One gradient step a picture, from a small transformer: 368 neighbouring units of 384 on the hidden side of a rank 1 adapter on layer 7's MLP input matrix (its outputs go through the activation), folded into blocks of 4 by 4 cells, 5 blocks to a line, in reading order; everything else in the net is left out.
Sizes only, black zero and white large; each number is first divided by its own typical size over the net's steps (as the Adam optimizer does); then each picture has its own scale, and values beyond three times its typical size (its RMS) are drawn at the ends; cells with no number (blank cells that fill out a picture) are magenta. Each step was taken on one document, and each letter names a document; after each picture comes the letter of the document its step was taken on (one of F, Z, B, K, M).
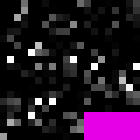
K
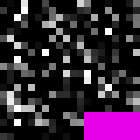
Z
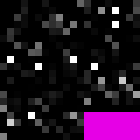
K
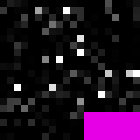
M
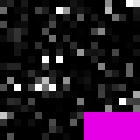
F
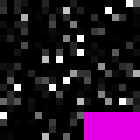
F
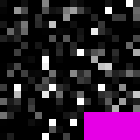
F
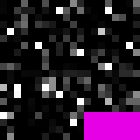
F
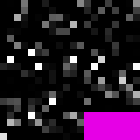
K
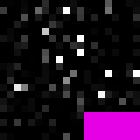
M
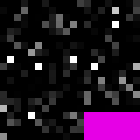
K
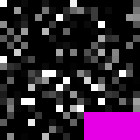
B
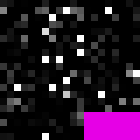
M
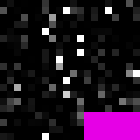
M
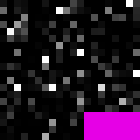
F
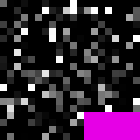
B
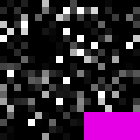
B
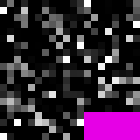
Z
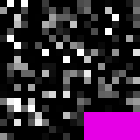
Z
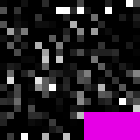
F
